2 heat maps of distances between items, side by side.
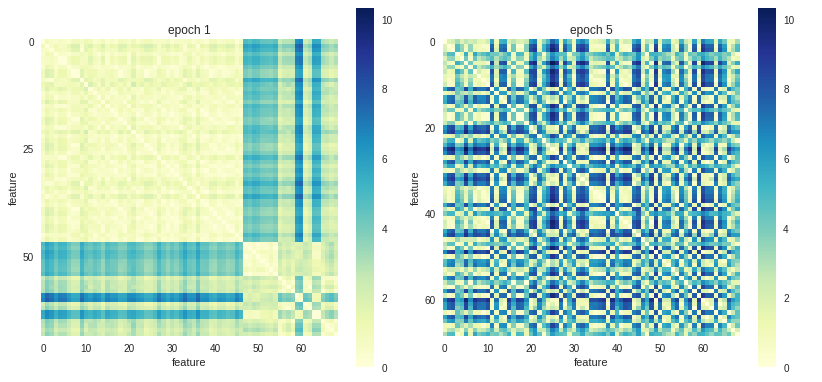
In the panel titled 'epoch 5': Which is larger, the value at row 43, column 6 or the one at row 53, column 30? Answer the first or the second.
the first
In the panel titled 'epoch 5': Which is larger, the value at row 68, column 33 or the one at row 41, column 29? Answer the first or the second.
the second
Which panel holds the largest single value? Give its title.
epoch 5
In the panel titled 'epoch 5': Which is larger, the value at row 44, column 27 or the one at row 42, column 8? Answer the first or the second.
the first
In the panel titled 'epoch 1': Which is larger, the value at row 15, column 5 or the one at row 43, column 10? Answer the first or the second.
the second
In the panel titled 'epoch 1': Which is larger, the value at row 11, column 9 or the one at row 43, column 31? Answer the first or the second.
the first
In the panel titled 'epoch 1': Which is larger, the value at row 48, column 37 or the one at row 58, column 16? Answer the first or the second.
the first
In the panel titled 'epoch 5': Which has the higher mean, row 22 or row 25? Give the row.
25
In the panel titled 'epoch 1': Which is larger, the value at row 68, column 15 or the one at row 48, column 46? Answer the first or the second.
the second
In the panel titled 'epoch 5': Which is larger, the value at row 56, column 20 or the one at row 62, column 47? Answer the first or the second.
the first
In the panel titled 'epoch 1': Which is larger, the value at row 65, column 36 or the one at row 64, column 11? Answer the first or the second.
the second
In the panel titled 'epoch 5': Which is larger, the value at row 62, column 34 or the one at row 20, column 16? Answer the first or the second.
the first
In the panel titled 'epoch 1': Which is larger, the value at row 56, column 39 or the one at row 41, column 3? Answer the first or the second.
the first
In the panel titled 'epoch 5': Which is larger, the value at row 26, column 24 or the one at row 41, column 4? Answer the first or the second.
the second
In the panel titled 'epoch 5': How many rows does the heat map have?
69
